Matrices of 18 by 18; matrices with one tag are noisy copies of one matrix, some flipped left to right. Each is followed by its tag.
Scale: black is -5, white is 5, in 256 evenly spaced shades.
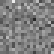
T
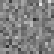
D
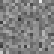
T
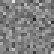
T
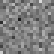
T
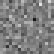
D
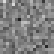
D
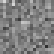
D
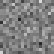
T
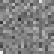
T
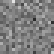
T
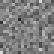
T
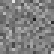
T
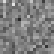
D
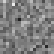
D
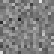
T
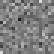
T
